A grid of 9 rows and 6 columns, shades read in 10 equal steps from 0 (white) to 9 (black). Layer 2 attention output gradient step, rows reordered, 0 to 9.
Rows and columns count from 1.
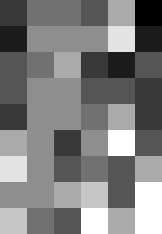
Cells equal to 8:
3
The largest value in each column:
8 5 7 7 8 9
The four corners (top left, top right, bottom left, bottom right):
7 9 2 0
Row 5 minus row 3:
1 -1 1 -2 -5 1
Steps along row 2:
down same same down up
